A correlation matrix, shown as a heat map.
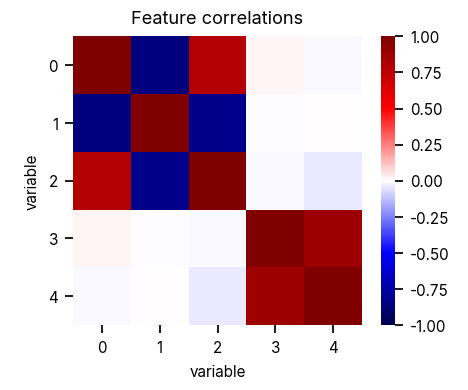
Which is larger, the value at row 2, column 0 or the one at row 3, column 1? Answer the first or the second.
the first
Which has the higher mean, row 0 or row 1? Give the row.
0
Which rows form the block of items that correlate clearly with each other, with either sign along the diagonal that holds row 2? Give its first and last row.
0 to 2
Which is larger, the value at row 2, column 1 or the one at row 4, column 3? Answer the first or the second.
the second
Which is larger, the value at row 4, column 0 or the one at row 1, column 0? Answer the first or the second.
the first
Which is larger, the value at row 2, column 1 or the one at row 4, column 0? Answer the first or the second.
the second
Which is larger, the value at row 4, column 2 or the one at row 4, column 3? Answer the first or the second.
the second
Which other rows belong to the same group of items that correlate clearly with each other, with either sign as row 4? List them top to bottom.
3
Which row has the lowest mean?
1
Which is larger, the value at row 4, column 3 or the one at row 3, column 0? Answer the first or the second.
the first
